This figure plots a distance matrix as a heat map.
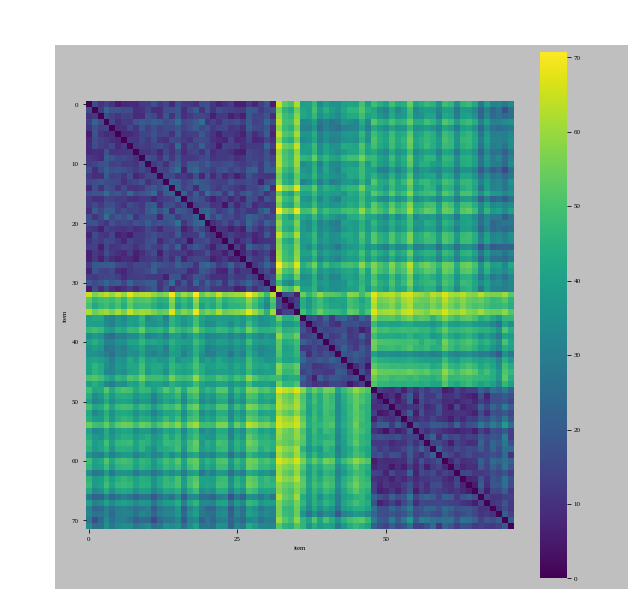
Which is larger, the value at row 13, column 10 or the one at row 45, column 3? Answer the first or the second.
the second
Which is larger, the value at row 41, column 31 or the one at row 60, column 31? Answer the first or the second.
the second
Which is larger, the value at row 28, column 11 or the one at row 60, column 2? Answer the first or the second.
the second
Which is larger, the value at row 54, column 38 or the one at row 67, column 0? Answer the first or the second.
the first
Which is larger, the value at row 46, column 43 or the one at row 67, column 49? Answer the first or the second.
the first
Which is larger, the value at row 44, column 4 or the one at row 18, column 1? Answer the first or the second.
the first
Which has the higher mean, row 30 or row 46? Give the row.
46
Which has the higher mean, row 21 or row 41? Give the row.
41
